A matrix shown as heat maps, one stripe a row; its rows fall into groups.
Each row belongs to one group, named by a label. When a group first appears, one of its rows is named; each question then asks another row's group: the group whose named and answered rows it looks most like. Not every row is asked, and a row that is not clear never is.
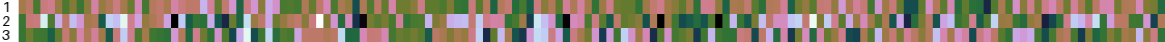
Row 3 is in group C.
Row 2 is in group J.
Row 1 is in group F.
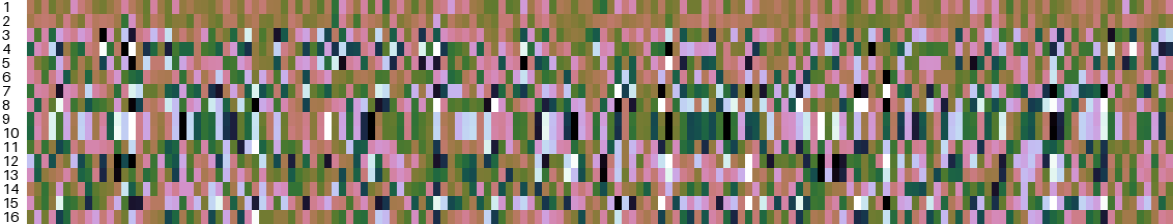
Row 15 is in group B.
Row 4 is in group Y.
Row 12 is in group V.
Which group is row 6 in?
B
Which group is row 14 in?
F
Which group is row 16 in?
C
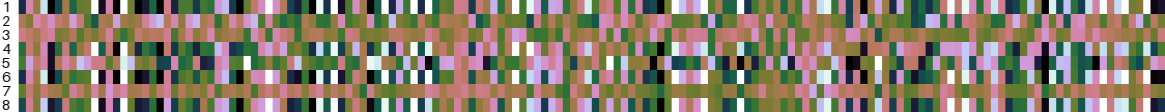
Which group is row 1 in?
Y
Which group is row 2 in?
F
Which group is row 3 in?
B
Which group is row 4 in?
Y
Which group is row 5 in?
C
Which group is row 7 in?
J
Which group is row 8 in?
Y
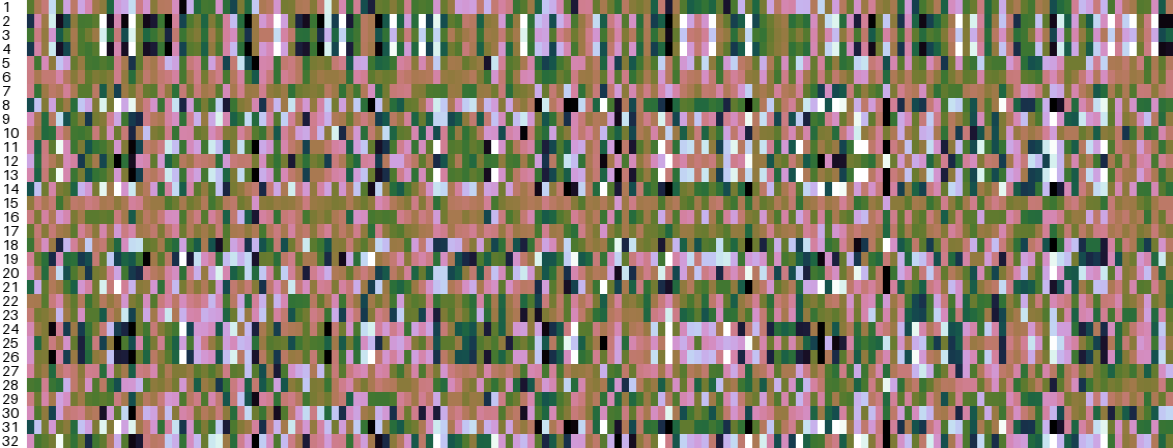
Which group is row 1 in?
J
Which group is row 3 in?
Y
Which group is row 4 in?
Y
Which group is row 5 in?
B
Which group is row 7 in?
V
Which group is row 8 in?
J
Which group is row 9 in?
B
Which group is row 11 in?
B
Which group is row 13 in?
B
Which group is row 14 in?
J
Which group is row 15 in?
C
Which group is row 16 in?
B
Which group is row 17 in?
J
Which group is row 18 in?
C
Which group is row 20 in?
B
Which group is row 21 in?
J
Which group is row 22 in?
F
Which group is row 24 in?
V
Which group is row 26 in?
V
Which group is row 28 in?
C
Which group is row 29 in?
B
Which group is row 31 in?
J
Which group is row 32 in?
B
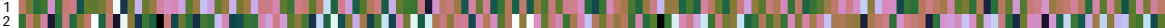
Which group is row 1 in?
F
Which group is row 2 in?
Y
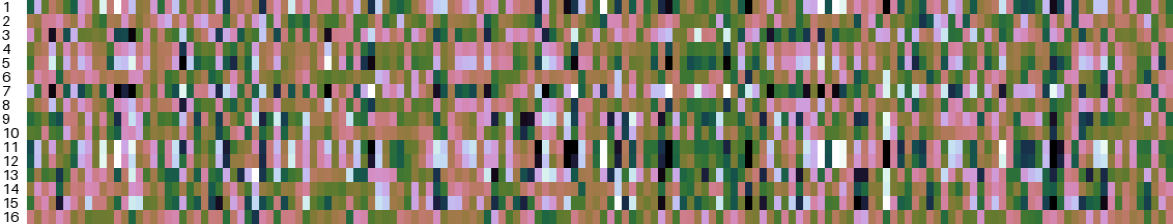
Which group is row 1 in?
J
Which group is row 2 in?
F
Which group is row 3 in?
V
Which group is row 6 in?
C
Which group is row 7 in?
V
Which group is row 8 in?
J
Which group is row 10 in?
C
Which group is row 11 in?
J
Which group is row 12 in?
J
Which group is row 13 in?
C
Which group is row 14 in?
C
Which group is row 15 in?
C
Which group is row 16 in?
B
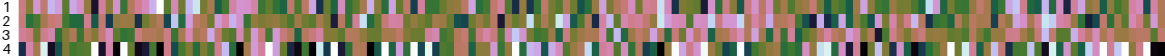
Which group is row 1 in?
F
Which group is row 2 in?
V
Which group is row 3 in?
B
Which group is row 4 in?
Y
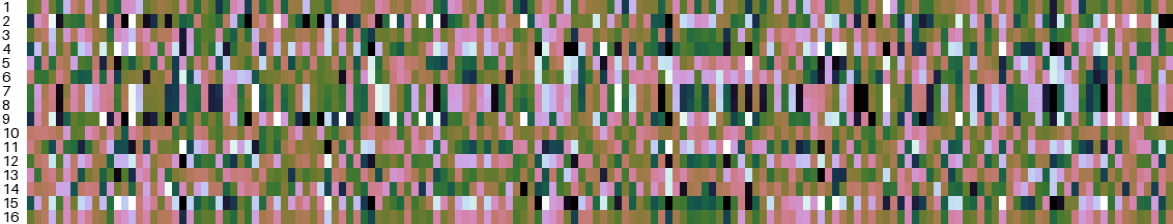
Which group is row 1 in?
C
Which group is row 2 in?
Y
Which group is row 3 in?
J
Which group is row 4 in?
J
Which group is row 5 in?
V
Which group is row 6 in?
V
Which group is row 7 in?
C
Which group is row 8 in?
C
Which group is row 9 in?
Y
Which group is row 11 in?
V
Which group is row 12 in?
J
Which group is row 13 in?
V
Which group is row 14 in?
F
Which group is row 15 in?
J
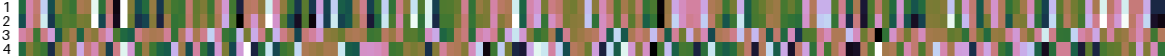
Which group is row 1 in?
Y
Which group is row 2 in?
Y
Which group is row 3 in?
B
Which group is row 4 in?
C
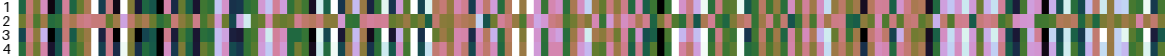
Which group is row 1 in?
Y
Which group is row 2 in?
C
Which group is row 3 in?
Y
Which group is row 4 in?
Y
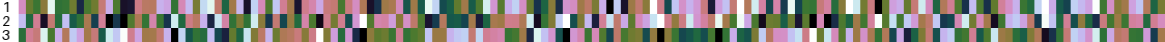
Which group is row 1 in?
B
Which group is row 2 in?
V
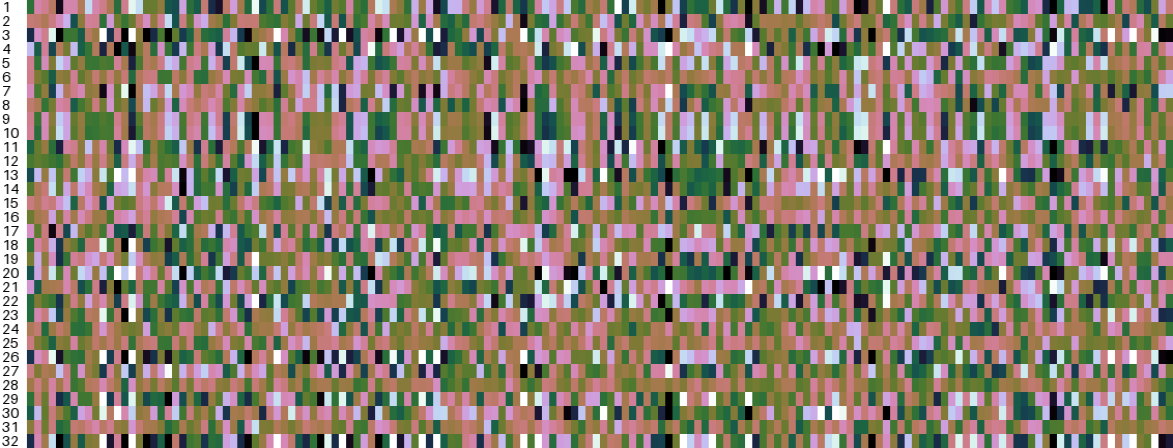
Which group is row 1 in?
C
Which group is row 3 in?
Y
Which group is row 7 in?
F
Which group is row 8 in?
F
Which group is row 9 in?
B
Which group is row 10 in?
B
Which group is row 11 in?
C
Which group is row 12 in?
C
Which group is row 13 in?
J
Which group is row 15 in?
F
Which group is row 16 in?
J
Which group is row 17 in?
V
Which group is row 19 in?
C
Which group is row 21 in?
V
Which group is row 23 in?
Y
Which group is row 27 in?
F
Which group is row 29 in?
Y
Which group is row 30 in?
J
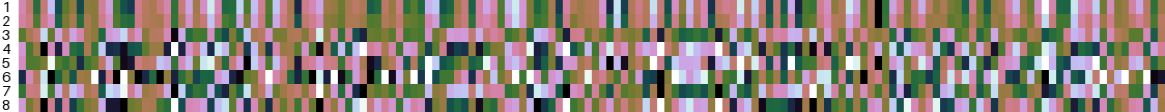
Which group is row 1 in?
B
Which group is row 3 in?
J
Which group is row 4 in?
V
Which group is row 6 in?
Y
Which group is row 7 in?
J
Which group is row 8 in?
V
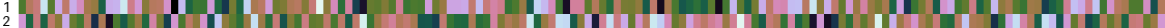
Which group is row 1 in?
J
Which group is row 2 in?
V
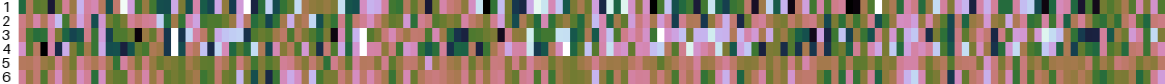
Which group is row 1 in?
C
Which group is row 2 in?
F
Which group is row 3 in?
V
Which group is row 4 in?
V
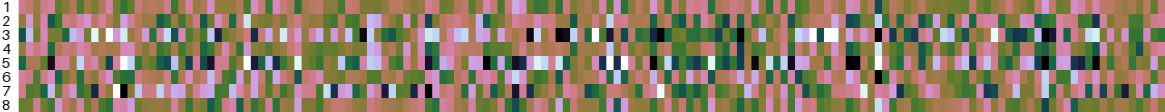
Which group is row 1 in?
B
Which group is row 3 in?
J
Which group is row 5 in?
C
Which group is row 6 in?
B
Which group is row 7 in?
F
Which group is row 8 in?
C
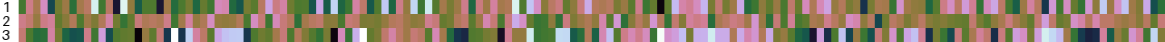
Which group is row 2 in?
B
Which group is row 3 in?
V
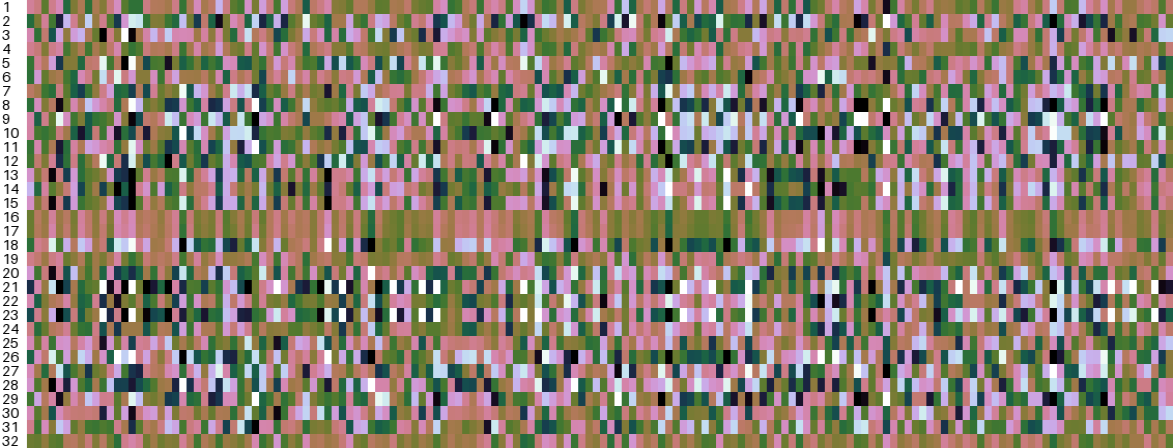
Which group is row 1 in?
B
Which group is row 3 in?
F
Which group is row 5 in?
Y
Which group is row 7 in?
V
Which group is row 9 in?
B
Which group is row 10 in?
V
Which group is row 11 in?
C
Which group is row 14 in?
V
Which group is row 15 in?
V
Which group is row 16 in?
J
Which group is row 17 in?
J
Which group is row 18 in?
J
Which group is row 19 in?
B
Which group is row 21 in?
Y
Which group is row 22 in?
V
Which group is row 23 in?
Y
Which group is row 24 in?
V
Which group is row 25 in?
F
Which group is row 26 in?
J
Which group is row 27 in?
B
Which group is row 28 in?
V
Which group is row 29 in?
C
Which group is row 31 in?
B
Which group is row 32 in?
C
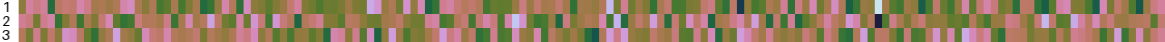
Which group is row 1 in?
C
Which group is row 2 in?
B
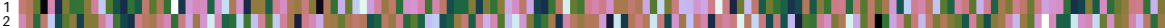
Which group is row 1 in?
V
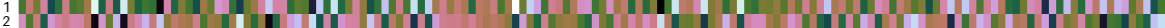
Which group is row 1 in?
Y
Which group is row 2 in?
F
